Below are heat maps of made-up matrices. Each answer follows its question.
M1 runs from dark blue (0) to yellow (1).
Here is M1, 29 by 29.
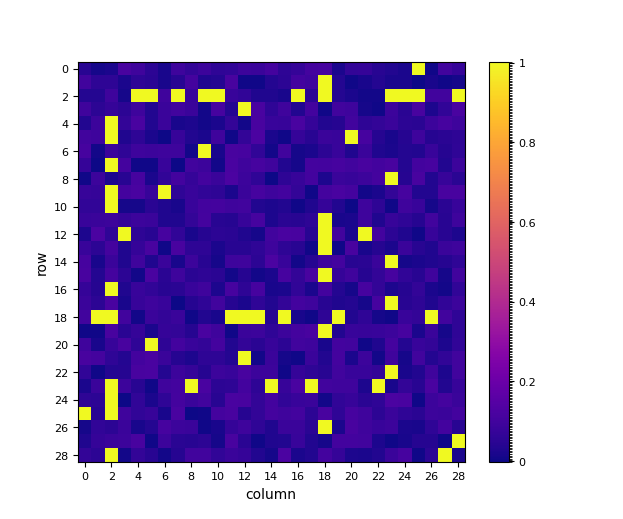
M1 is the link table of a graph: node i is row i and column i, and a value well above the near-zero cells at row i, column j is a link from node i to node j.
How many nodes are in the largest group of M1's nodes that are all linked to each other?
2
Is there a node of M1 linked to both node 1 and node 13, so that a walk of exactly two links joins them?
yes
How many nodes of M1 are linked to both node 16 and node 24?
1
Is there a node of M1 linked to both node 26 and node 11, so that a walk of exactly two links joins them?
yes
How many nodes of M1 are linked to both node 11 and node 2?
1
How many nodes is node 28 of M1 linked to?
2
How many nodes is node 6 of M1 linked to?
1
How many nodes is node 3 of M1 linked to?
1
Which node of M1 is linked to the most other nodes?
node 2
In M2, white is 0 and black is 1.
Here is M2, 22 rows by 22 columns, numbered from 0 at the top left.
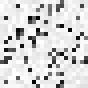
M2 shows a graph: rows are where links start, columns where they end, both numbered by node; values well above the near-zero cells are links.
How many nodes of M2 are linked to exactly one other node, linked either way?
3
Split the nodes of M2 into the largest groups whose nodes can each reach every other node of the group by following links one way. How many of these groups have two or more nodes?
1
